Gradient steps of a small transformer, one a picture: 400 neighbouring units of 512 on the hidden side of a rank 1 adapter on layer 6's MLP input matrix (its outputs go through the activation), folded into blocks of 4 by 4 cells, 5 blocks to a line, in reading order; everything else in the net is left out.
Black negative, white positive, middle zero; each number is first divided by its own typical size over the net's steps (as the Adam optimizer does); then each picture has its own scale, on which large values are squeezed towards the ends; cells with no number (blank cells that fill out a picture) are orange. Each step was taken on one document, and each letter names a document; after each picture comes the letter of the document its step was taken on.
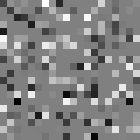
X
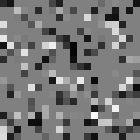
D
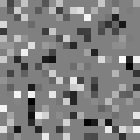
X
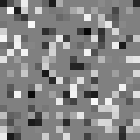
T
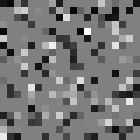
D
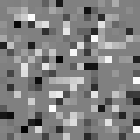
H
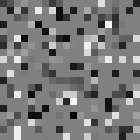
T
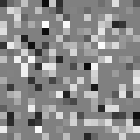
H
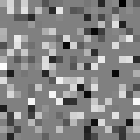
T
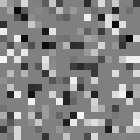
T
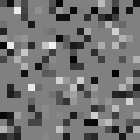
D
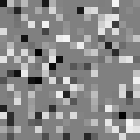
H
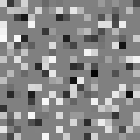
T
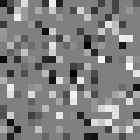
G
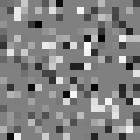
G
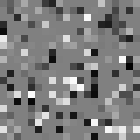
X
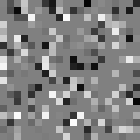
T
